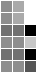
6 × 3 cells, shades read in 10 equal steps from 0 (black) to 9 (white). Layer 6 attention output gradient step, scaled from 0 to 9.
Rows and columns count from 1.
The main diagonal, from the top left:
5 6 0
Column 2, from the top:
6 6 4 5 4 5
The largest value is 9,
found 2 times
